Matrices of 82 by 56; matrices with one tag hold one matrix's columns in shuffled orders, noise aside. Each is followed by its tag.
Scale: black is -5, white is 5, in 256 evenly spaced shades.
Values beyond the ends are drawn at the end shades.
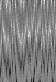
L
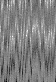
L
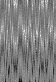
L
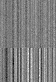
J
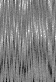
L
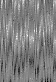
L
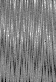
L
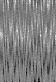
L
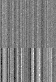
J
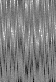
L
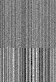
J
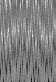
L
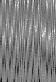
L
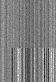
J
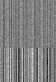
J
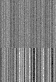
J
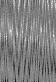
L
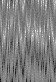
L
